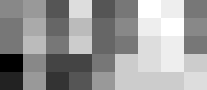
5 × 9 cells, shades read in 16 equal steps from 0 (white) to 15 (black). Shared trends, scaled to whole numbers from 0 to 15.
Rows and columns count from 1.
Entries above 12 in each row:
0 0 0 1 1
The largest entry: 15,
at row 4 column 1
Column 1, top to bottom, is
7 8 8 15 13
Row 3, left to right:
8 4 8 3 9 8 2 1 8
